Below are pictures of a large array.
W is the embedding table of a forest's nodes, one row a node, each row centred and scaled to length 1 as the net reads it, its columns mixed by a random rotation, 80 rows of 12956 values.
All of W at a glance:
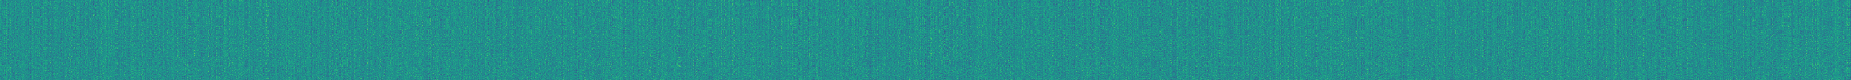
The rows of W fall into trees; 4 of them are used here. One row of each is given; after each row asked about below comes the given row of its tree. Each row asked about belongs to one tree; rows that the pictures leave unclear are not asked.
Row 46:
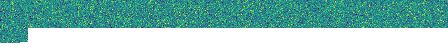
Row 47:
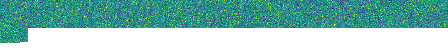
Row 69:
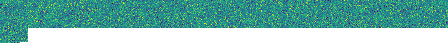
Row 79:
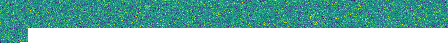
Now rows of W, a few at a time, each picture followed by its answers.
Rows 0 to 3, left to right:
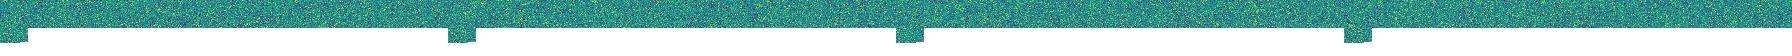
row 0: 47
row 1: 47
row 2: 69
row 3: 47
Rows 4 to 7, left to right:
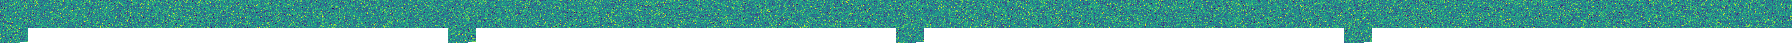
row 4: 47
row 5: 47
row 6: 46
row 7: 79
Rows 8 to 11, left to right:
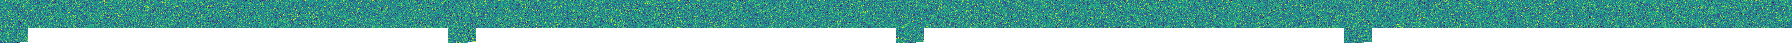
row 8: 79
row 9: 47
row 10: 46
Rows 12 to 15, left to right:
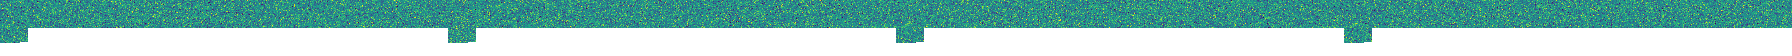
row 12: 46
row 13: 69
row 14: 46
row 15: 46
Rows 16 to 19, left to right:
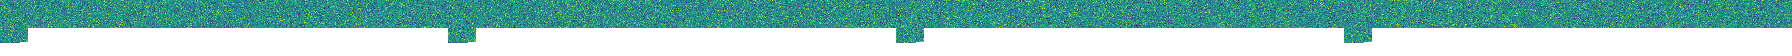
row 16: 79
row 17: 79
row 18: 47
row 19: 47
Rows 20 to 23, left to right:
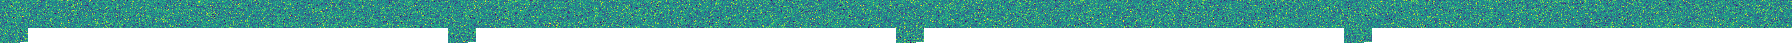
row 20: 47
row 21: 47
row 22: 69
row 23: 47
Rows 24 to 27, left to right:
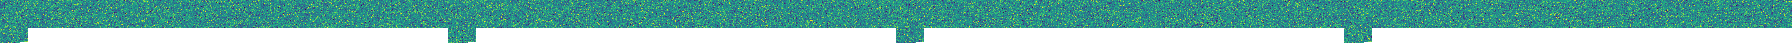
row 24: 47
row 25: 69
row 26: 79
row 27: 47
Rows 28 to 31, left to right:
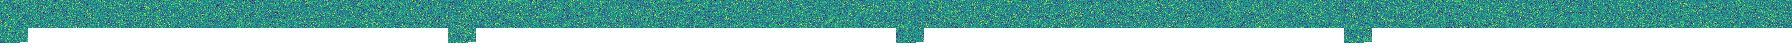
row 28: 79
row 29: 47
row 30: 46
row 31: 46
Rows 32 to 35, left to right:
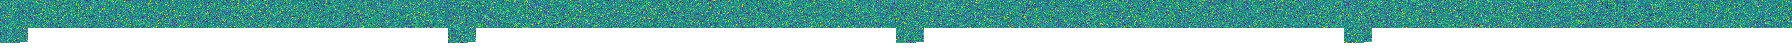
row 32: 46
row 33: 46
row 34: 69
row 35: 47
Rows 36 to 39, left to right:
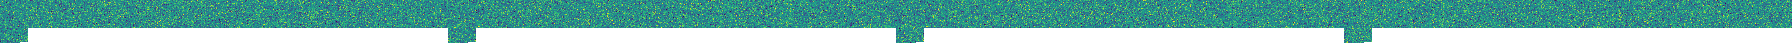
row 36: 79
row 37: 46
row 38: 46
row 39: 69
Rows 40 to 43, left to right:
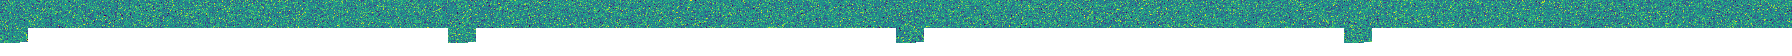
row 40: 46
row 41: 47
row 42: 46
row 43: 47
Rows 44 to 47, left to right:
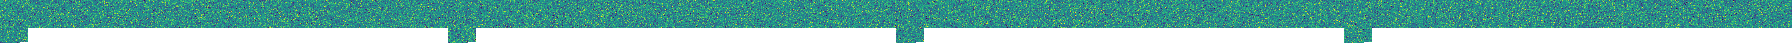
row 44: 79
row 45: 46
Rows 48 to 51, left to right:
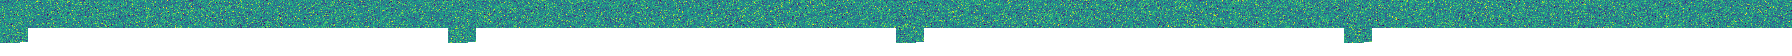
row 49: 69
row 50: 46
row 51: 47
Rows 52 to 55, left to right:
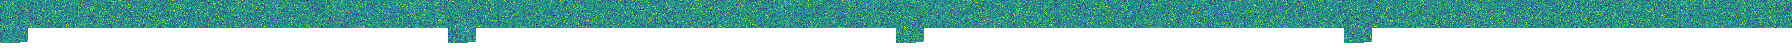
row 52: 46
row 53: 46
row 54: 69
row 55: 46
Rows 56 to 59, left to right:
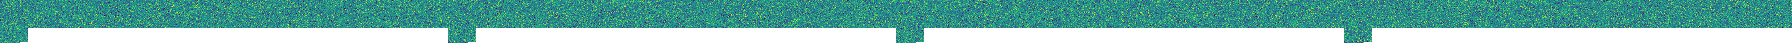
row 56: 46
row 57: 79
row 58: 69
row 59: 79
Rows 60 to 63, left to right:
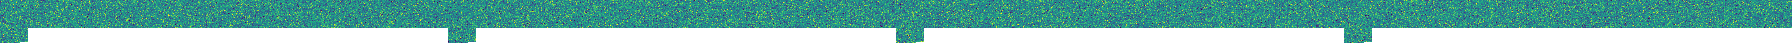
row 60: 47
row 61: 79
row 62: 47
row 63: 47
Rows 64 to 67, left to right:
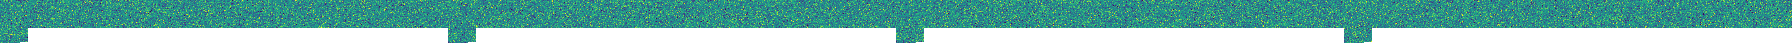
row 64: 47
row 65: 79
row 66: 79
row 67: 69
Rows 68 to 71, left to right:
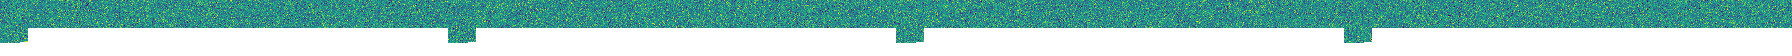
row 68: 47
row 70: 69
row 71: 46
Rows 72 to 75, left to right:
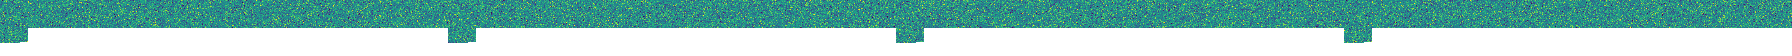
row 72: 69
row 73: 79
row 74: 47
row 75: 69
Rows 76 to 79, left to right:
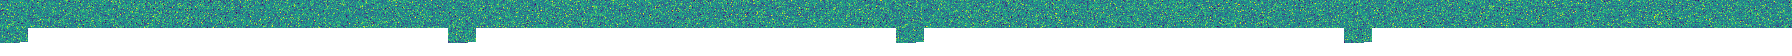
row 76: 46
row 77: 79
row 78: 46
